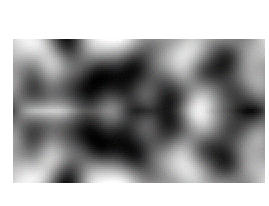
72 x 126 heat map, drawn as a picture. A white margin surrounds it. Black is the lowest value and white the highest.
No lone cell stands out from its neighbours. The texture varies smoothly and slowly. The top and bottom halves mirror each other. No single row or column stands out from its neighbours. No regular stripes run through it.
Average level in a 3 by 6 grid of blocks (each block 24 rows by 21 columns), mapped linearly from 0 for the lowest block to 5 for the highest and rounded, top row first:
521333 | 310051 | 521333
